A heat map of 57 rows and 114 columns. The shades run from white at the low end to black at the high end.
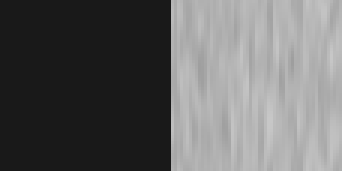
It is made of 1 by 2 panels. Panel 1,1: very high, flat. Panel 1,2: low, streaked downward, faint in contrast.
